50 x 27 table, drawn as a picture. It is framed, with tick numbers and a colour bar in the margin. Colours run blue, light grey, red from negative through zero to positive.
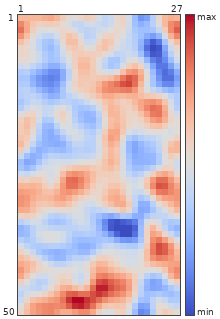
The halves do not mirror each other. There are no lone odd cells. The histogram is bell-shaped. The texture is blotchy.
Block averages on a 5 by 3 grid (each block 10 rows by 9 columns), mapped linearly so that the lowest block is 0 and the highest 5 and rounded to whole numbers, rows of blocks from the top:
2 2 0
0 3 3
2 3 2
2 0 2
3 5 2
